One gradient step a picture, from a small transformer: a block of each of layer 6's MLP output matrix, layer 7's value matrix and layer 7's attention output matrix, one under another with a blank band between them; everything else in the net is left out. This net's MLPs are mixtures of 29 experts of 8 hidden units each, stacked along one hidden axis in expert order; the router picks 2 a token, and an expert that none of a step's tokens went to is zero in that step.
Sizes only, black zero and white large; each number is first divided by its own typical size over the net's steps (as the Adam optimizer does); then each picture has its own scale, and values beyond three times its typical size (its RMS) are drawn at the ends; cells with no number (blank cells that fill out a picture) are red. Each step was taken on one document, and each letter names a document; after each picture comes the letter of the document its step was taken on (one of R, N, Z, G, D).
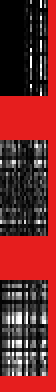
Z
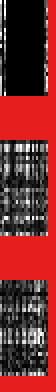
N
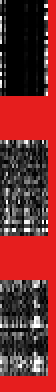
N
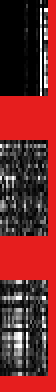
Z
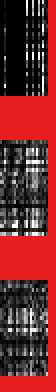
N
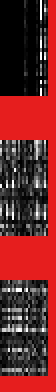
Z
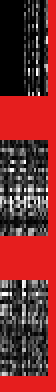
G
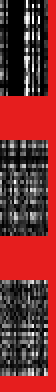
G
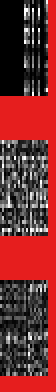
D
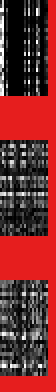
G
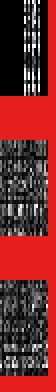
D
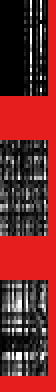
Z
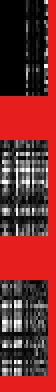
N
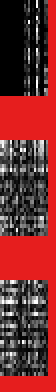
G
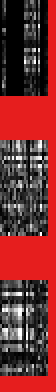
D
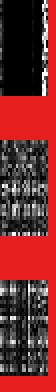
N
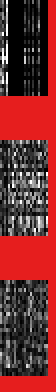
D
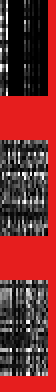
D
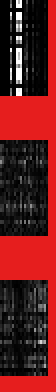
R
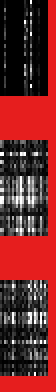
R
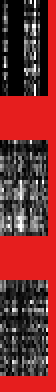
D
